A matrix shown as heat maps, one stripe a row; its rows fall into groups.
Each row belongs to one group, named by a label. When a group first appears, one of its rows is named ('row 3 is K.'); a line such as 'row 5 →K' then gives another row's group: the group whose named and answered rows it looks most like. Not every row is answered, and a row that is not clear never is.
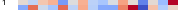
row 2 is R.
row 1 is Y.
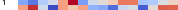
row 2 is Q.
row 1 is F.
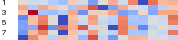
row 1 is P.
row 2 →Y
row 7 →Y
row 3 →Q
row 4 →Y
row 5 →Y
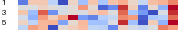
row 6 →Q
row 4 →F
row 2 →Y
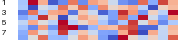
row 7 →R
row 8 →Y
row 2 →F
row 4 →Y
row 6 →F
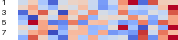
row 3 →Y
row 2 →Q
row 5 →Q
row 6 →Y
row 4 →F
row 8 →Q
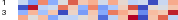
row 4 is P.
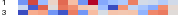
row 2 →F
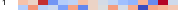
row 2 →P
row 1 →Q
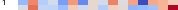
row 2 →Q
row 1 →P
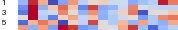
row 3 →R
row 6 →F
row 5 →Y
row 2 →R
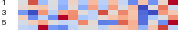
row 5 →Y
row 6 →P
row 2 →P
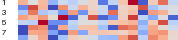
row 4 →R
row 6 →R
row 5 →P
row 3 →P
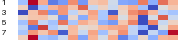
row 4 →P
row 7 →Y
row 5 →R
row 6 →F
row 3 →R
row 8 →Q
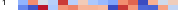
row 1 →R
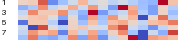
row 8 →P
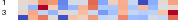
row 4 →Y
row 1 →Y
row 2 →Y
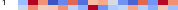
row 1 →Q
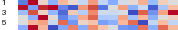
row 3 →Q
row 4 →Y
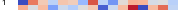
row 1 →R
